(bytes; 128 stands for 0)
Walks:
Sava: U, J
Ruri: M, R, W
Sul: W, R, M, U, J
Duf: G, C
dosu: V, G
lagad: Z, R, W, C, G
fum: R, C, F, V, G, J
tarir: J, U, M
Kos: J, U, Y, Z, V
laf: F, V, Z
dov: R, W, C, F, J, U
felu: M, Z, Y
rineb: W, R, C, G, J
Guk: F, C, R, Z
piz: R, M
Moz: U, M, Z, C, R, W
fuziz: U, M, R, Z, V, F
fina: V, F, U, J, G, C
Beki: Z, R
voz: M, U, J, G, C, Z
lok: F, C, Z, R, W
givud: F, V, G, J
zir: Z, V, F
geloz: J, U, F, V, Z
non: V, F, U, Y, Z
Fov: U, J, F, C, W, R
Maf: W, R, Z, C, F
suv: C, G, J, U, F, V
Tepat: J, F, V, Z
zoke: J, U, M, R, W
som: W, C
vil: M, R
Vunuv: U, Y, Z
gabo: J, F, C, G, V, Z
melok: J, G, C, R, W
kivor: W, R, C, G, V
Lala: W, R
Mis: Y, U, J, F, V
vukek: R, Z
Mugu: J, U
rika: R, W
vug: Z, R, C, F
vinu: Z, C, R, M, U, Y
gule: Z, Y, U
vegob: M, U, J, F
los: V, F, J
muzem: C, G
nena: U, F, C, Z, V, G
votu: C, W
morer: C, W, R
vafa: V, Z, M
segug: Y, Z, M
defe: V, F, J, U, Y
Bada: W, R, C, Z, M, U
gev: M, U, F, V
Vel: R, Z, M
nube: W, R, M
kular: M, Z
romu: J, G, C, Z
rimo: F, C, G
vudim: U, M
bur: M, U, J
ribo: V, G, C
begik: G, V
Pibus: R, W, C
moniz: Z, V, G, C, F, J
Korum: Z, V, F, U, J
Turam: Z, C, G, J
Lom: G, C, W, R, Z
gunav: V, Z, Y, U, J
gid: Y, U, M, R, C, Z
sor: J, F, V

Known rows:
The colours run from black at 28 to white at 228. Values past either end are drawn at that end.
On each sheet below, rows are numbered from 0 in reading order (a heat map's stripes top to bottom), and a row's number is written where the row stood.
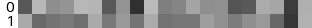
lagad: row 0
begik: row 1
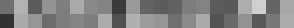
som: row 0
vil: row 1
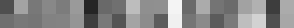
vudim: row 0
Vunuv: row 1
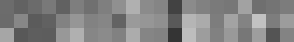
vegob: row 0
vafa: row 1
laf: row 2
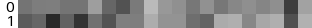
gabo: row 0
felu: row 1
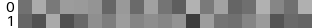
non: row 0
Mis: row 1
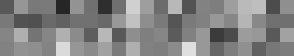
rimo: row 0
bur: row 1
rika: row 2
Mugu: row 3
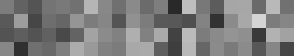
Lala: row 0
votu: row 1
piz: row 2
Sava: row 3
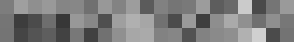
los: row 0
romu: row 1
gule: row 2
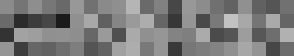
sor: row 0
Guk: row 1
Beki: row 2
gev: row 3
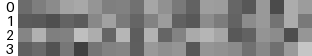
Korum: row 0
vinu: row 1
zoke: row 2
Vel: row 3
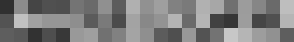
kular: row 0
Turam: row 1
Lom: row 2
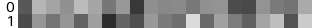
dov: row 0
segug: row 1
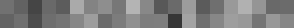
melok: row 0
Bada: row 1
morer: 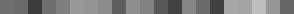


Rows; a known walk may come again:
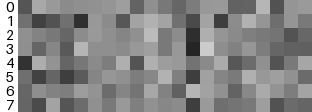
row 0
defe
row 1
romu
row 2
Tepat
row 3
geloz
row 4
vil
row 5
gunav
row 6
Kos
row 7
Mis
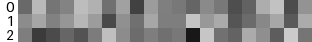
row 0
Pibus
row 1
tarir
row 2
nube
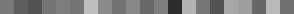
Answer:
Lala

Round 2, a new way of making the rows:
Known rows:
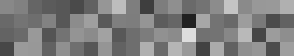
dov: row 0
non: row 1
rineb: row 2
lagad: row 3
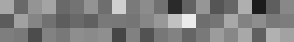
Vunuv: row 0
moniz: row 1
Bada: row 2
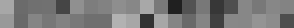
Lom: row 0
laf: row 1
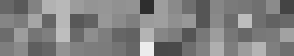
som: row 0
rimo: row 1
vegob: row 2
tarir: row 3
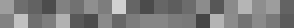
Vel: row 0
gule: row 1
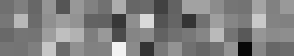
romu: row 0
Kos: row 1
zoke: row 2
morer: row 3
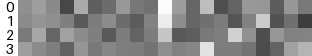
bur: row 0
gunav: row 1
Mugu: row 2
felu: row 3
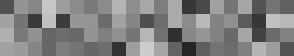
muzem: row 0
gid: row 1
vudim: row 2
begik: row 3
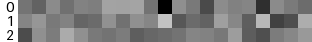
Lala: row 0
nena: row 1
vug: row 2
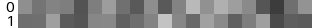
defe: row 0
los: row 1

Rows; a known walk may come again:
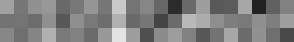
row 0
Vunuv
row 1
romu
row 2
Pibus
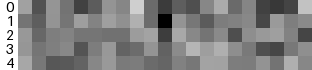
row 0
Fov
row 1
Lala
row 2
laf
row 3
defe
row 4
segug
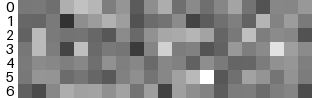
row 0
zoke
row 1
nube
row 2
Korum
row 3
gev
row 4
kular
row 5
Turam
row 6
som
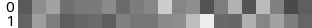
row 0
dosu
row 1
moniz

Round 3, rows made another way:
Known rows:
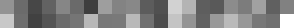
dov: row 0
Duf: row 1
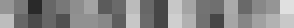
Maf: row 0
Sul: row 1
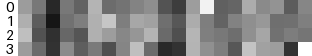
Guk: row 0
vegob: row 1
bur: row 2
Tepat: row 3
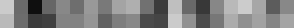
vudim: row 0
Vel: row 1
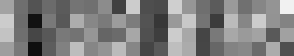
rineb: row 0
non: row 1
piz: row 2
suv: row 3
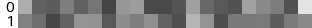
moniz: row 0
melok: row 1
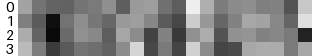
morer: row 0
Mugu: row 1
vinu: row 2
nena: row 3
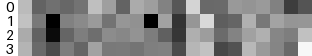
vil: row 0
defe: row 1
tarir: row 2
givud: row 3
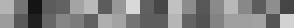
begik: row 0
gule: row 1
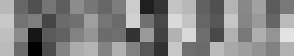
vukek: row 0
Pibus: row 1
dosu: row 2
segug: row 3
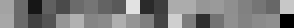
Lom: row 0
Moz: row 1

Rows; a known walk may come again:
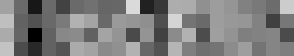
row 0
Lom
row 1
vil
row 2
vinu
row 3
bur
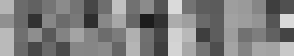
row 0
Fov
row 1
gabo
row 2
rika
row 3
Sul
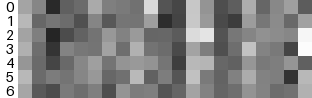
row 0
kivor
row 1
fum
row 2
muzem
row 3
zir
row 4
zoke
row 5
Beki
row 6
Turam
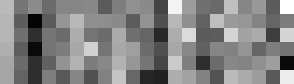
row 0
Lala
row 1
felu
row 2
laf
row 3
vegob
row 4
Moz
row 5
geloz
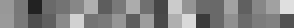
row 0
Maf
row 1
lok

